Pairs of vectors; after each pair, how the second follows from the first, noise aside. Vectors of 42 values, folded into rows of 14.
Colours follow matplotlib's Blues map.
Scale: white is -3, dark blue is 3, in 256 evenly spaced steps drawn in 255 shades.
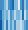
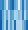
copied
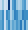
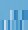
partly zeroed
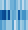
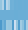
partly zeroed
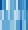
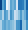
copied
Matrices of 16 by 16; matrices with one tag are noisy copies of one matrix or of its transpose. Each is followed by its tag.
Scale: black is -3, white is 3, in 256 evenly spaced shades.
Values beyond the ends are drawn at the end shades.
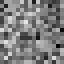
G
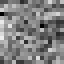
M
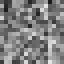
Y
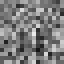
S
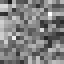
M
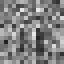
S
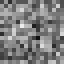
G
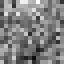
M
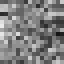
M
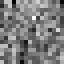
M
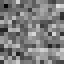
Y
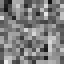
Y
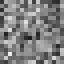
G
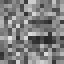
S
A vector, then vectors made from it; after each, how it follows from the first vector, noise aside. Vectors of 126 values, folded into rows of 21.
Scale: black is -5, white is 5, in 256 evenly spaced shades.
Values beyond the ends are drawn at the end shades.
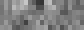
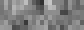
copied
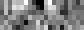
scaled up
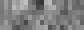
copied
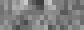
copied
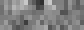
copied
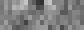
copied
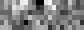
scaled up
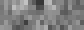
copied
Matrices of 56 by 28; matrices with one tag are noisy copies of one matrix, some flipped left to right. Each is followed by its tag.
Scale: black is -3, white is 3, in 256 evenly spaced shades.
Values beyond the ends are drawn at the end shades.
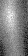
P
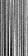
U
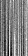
U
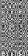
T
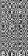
T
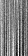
U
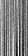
U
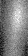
P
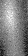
P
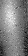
P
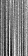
U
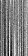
U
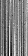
U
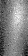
P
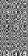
T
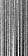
U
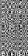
T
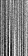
U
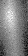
P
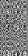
T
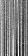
U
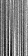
U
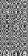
T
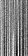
U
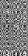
T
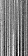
U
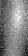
P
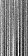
U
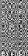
T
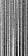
U
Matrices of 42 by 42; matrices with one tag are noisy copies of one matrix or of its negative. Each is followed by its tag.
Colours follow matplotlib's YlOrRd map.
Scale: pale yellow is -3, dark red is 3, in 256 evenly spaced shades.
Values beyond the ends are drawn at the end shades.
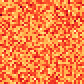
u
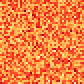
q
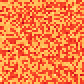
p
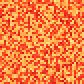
u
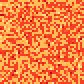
p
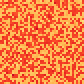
u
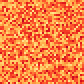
p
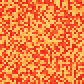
u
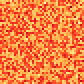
q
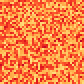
p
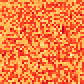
p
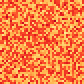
u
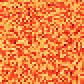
p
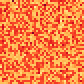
q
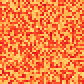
q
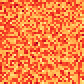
p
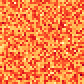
q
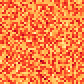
u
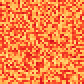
q
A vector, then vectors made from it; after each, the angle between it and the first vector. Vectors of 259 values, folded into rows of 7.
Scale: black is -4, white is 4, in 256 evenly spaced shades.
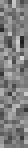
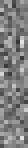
nearly opposite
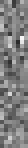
nearly opposite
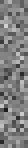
orthogonal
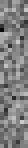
partly aligned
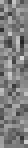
nearly parallel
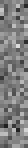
orthogonal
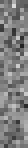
partly aligned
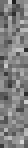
orthogonal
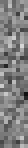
partly opposed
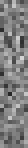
nearly parallel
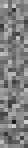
partly aligned
